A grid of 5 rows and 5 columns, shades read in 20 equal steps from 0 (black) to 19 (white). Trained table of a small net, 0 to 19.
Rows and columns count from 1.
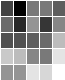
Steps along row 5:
same up down up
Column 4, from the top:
9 4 8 9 16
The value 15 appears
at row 4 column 1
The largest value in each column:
15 14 17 16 19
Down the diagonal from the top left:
5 3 7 9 19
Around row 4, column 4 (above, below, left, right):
8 16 10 17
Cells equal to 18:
0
